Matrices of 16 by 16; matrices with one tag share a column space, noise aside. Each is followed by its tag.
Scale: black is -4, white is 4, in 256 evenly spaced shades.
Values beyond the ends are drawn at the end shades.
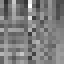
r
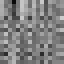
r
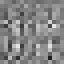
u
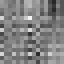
r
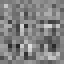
u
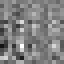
u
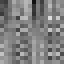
r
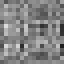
u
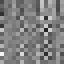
r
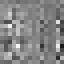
u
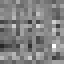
u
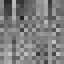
r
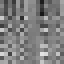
r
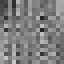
r
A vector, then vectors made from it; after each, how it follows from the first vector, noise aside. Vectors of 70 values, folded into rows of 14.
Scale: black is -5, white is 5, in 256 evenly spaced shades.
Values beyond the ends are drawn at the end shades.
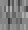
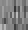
wrapped around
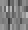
copied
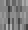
wrapped around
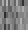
wrapped around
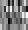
scaled up
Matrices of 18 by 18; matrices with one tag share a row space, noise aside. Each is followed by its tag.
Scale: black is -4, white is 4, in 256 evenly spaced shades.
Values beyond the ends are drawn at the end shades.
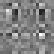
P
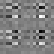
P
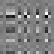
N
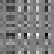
N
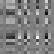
N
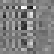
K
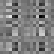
P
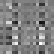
P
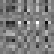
N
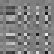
N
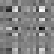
P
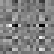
P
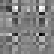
P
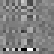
K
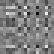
N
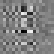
K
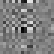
K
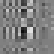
K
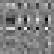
N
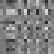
N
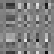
N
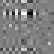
K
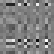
N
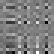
N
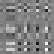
N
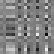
N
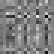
N
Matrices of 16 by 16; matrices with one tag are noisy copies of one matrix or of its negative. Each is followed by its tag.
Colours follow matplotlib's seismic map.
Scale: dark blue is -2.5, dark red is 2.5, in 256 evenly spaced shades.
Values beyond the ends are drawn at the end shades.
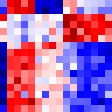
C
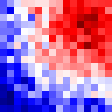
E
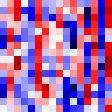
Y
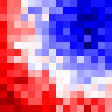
E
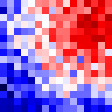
E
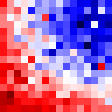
E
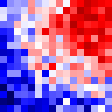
E
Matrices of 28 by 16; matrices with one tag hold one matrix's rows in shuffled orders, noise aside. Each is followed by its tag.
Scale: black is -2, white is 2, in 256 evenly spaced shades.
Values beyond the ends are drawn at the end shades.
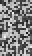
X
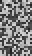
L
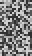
L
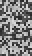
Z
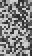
X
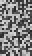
X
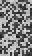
X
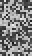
Z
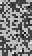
Z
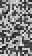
Z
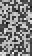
X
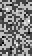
L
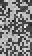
X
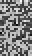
Z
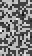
X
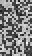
L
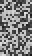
X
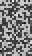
L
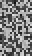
L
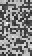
Z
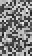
L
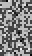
L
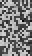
X
